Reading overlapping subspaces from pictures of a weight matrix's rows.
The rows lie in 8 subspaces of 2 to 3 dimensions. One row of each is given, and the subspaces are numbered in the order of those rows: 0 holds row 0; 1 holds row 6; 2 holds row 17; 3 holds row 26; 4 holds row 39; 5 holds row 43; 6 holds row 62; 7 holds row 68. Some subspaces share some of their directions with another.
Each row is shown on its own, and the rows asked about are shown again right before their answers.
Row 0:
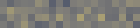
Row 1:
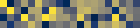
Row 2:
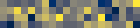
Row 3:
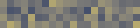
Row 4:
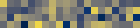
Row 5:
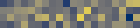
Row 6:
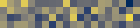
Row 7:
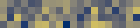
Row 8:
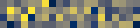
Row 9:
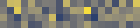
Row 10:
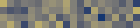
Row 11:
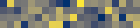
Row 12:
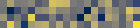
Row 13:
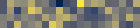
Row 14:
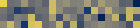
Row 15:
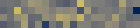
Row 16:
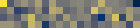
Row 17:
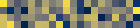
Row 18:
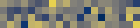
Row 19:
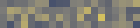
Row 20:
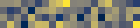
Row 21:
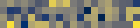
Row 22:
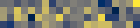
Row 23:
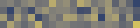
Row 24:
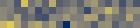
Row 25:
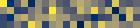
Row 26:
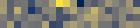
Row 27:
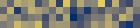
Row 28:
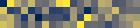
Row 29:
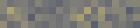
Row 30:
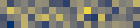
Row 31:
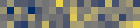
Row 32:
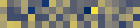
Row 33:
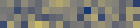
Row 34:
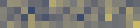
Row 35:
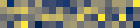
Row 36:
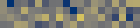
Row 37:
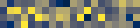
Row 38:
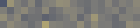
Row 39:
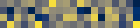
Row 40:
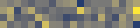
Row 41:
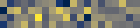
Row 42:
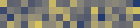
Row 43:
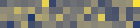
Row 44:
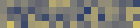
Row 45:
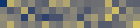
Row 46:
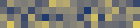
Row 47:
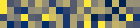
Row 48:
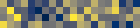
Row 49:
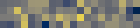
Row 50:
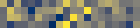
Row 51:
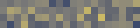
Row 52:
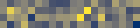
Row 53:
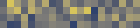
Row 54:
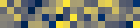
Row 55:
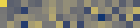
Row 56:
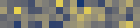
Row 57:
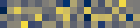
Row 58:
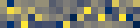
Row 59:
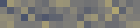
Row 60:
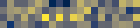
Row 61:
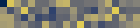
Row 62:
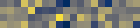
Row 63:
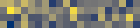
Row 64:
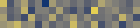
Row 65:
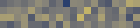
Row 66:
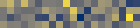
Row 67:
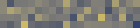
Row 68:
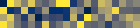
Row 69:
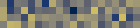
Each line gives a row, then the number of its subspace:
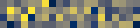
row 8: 0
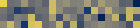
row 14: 5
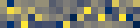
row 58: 3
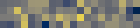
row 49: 4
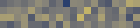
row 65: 1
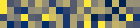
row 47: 7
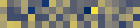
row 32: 1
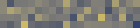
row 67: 3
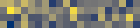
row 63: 1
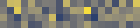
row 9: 0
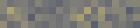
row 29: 6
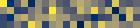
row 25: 2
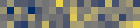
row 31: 3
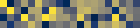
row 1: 5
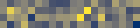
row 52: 6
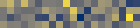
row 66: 1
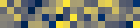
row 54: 6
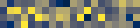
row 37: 7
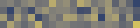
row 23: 4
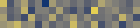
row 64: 1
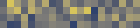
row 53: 0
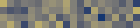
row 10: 2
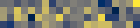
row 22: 5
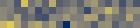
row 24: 6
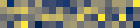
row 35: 1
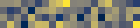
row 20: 6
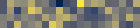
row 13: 3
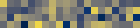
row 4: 5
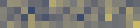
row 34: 2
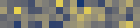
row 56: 3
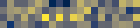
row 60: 3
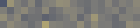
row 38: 5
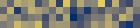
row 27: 3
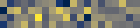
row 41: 7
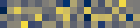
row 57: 7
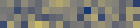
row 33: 0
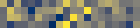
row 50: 6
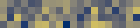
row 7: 5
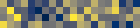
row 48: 6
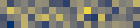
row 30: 2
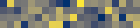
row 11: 3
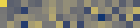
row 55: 2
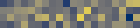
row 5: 1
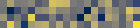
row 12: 6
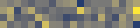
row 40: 4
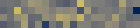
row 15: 4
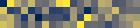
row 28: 7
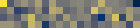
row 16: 5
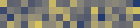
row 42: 7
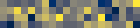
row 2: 5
